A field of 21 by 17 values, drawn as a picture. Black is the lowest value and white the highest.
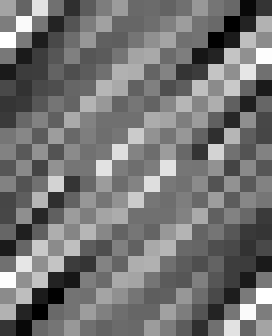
Streaks slant up to the right. A half turn leaves it unchanged. No overall slope runs across the table.
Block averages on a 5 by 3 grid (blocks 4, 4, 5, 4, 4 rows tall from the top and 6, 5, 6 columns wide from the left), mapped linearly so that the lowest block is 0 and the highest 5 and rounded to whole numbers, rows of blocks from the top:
231 / 043 / 252 / 340 / 132
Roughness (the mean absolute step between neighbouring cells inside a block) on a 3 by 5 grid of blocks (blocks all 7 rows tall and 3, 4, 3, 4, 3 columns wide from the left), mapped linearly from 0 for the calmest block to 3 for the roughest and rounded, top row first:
2 0 0 1 3 | 1 1 1 1 1 | 3 1 0 0 2
